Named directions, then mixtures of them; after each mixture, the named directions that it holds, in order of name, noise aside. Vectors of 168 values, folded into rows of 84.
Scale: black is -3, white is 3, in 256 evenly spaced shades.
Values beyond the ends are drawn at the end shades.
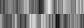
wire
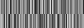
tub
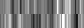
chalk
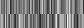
chalk, tub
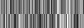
chalk, tub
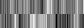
chalk, tub, wire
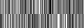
tub, wire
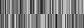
chalk, tub, wire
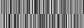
tub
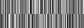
tub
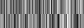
chalk, tub, wire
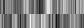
wire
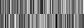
tub, wire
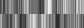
wire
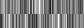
tub, wire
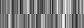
chalk, tub, wire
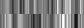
chalk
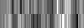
chalk
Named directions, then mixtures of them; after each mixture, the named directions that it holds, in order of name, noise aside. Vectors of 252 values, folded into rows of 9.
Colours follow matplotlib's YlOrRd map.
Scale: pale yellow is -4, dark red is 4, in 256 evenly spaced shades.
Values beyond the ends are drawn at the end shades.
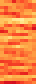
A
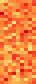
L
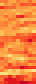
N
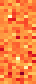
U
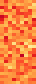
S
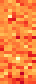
N, U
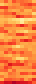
A, N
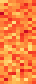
L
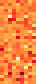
U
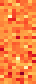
U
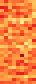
A, S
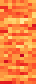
A, S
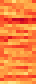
A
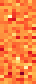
U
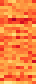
A, U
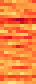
A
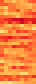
A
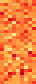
L, U
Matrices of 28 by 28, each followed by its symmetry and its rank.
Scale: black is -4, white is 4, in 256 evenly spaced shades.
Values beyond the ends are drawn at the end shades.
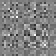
symmetric, rank three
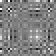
symmetric, rank two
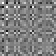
symmetric, rank two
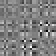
antisymmetric, rank two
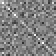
symmetric, rank five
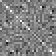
symmetric, rank five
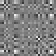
symmetric, rank three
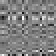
neither, rank two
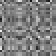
antisymmetric, rank two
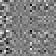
neither, rank three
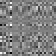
neither, rank two
